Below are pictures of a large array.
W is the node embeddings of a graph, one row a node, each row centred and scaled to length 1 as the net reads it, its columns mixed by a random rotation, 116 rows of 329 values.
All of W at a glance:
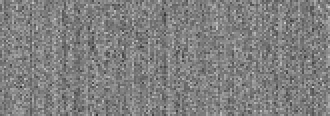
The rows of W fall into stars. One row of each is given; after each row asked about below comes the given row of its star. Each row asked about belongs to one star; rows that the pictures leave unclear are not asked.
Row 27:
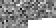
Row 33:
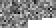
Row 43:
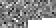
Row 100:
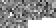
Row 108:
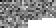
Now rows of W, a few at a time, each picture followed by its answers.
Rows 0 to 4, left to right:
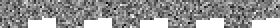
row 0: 43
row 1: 33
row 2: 33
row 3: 100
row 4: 108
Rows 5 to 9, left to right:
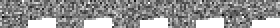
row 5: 108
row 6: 108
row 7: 27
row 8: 43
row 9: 108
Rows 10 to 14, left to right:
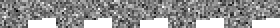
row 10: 43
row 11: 33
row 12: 27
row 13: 43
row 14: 43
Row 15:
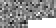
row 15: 100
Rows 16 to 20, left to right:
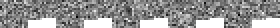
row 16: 27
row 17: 108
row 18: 43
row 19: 33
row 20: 100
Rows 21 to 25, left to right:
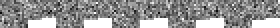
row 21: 43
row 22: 100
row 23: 100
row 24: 43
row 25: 108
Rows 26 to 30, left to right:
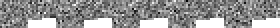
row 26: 100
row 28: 27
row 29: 27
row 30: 43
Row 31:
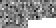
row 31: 108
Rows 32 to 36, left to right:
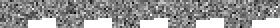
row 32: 33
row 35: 108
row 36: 27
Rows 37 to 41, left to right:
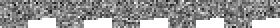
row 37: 33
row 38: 33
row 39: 43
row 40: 27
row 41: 43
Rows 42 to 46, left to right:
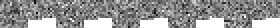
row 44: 27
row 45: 33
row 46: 33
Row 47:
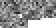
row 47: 33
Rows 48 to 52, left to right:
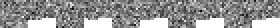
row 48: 33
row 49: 100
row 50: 108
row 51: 43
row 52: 108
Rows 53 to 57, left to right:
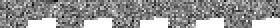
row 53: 27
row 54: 108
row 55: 108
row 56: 108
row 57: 108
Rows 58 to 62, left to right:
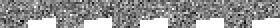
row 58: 43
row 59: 33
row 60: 27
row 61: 108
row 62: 108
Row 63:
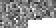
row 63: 43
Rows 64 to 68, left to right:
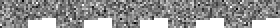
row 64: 100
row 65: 43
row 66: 100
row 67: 27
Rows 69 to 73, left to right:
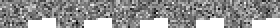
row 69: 43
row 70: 43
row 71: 27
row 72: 100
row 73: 27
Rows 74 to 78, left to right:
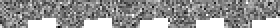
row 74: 33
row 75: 108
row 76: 33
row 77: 43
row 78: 43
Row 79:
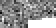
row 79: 43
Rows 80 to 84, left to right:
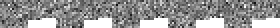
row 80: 33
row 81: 27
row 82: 43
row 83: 33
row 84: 100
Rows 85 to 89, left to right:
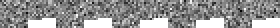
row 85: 100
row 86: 33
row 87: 33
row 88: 108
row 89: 43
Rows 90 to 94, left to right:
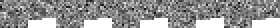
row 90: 27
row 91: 108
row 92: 27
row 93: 43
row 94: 108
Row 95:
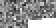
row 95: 43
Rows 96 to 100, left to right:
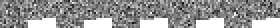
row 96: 43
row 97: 33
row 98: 100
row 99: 33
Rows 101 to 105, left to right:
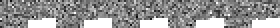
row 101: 108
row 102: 108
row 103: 43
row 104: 33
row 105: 108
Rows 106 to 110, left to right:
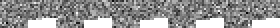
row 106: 108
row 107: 43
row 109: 27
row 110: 108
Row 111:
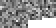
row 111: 43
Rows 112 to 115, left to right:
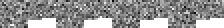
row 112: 100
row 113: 108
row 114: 108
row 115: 100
